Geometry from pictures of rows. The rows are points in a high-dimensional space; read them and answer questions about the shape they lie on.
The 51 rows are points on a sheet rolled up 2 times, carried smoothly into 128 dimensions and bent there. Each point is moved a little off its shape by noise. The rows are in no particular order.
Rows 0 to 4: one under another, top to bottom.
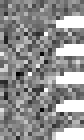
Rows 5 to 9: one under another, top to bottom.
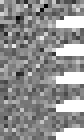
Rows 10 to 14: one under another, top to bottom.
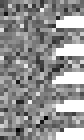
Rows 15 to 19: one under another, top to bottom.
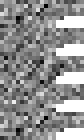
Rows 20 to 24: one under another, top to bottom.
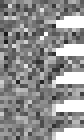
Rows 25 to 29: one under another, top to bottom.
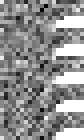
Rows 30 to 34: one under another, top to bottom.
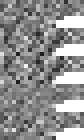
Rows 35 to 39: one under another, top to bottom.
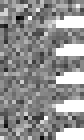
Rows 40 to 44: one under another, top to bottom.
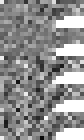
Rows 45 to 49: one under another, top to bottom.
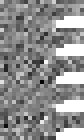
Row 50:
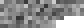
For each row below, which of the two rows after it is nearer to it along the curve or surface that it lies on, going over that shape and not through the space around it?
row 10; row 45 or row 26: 45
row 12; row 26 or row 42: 42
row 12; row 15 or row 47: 47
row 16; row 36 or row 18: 18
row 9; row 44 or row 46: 46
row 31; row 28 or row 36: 28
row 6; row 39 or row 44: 39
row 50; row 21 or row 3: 21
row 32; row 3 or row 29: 29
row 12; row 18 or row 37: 18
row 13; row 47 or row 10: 10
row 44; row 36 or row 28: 28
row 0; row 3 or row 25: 3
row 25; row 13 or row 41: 13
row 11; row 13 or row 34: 13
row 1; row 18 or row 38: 18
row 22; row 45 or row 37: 45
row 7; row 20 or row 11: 11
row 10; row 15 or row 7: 7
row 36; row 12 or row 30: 30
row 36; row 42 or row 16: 16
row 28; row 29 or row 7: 29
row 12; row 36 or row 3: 3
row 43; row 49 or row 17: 17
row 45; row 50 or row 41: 50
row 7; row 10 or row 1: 10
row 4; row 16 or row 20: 16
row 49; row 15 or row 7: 7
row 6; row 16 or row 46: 16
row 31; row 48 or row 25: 25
